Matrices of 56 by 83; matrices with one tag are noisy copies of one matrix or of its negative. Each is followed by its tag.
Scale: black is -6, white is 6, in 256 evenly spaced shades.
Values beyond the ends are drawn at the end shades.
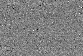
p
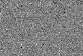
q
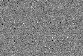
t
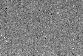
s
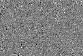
q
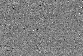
p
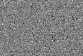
t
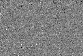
q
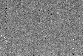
s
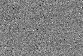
p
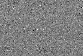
p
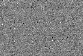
t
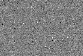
t
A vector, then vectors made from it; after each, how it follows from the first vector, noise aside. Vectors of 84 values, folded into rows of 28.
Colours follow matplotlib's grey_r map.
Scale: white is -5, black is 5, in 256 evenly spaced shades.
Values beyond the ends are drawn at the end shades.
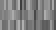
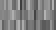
copied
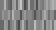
sign-scrambled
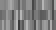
wrapped around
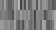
sign-scrambled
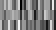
scaled up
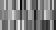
scaled up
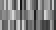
scaled up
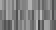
wrapped around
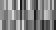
scaled up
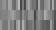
copied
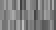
copied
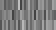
sign-scrambled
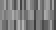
copied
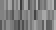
sign-scrambled
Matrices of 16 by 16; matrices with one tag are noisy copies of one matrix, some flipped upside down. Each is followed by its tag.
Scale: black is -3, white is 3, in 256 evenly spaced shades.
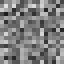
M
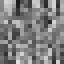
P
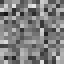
M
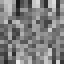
P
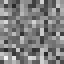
M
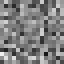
M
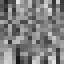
P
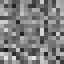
M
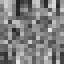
P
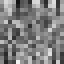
P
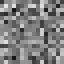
M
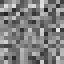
M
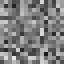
M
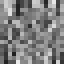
P
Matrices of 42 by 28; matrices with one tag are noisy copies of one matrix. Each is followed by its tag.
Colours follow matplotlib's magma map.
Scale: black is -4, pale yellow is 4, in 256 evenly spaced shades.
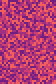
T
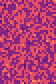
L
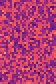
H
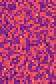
L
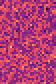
H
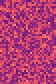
H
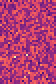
L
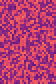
L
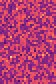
L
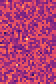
H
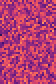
L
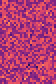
T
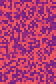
H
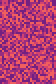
T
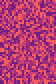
L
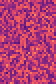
L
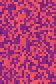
L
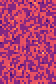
L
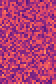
T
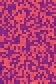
L
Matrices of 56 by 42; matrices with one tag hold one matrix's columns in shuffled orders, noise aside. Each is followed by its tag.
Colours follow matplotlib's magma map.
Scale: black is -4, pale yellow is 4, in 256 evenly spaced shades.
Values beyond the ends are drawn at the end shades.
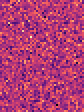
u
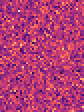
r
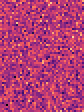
u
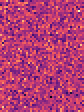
r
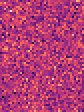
r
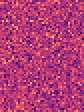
u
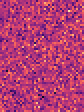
r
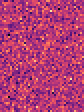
r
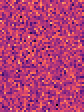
u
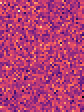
r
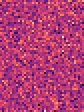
u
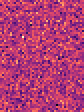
u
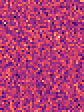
u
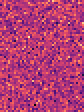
u
